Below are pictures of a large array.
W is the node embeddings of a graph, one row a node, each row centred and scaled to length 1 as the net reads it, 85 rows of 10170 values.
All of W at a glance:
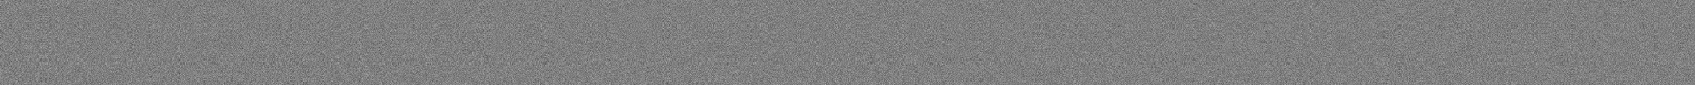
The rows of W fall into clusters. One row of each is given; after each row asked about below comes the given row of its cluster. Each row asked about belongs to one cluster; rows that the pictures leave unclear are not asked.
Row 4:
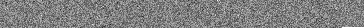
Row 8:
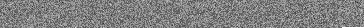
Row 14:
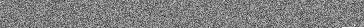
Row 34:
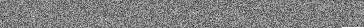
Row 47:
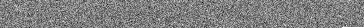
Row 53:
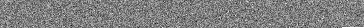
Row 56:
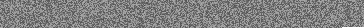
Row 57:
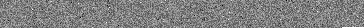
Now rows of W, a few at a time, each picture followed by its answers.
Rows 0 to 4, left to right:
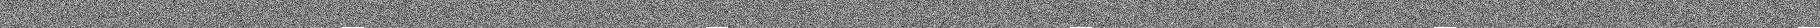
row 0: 47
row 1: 53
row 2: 14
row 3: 4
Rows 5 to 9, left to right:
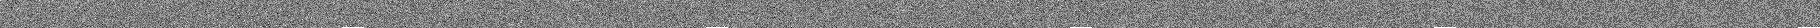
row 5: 47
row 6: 56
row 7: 57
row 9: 4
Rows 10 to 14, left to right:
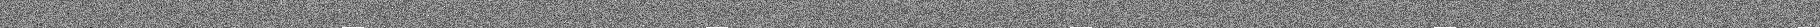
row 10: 8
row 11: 53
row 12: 8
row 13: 34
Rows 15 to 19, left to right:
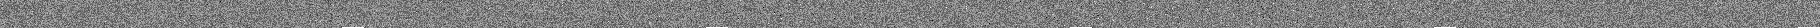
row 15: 53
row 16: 57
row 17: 4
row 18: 14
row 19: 34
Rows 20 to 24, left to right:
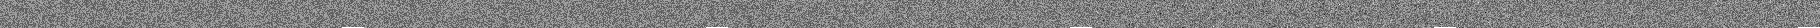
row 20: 4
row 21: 56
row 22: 53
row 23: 8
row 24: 34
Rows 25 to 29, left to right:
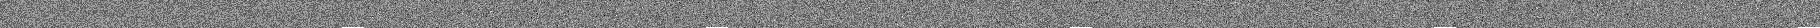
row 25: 34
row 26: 34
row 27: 4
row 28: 34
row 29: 14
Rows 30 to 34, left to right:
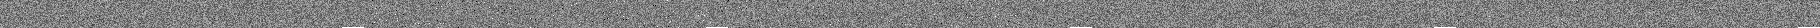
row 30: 56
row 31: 56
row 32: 47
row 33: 8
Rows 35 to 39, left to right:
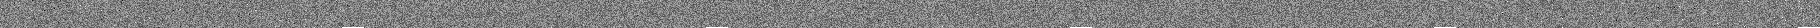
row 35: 56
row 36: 47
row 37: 56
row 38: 56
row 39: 4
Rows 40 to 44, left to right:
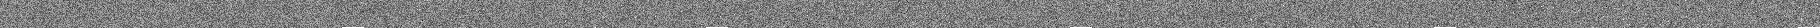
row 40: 57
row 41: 53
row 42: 53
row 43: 47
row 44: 14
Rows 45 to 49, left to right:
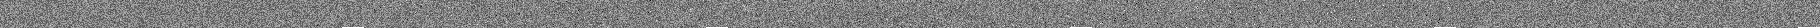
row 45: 56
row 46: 57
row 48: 56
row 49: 8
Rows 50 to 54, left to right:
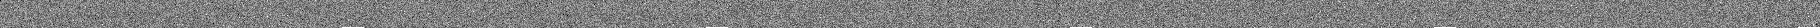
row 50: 47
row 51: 8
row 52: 53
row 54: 34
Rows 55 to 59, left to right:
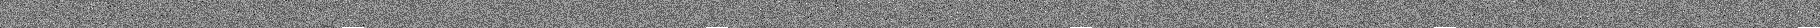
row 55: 57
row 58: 4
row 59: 4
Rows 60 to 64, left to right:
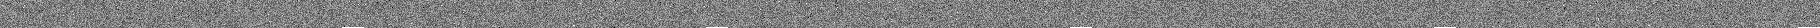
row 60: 4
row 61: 53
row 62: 57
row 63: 57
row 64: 57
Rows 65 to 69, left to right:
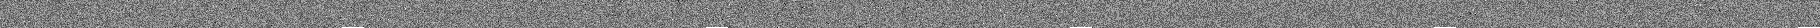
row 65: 14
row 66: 34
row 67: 14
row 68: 47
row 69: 34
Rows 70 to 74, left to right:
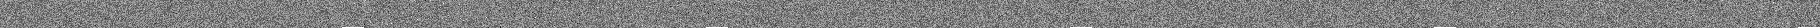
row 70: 53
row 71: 14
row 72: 14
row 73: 4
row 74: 34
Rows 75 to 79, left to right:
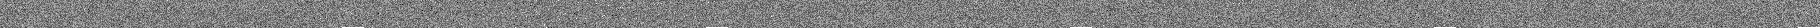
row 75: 8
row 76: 34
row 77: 53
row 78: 4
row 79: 8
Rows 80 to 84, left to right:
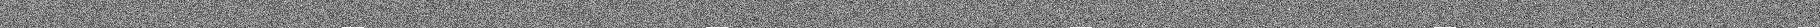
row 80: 4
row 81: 4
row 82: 14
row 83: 56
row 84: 14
